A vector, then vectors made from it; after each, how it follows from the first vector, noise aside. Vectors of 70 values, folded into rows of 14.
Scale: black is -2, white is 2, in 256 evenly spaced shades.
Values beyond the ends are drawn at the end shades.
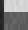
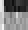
negated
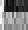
negated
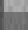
shrunk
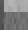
shrunk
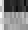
negated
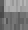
shrunk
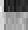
negated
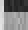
negated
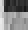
negated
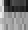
negated
